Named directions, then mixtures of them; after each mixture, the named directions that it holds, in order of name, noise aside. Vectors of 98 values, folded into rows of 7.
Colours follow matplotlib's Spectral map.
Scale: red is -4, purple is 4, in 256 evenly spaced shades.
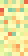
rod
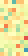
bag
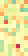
bag, rod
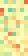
rod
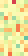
bag, rod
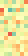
rod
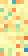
bag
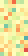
bag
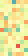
bag, rod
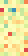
bag, rod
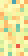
bag, rod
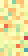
bag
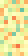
bag, rod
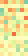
rod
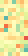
bag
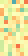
bag, rod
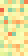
rod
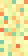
bag, rod
